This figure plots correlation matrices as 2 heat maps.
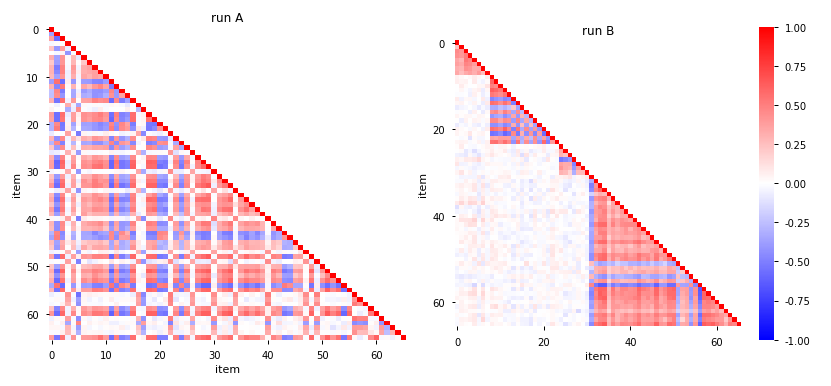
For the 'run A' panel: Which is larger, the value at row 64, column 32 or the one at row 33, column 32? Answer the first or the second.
the second
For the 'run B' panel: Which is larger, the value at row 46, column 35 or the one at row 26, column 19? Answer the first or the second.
the first
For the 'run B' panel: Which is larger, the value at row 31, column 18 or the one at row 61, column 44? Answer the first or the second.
the second
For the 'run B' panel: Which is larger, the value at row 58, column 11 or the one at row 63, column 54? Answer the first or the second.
the first
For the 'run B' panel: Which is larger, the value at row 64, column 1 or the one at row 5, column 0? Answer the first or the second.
the second
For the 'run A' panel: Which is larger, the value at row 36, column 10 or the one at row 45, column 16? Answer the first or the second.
the first
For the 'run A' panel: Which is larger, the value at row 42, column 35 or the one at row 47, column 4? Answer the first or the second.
the first
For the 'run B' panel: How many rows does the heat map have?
66
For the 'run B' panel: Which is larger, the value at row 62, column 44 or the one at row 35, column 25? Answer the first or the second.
the first
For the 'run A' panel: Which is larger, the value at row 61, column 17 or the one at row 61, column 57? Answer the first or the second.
the second
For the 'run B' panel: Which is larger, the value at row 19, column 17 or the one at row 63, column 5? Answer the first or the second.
the first
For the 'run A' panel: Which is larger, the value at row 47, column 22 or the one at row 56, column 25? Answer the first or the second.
the first
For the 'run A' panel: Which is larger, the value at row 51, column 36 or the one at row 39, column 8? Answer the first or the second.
the first
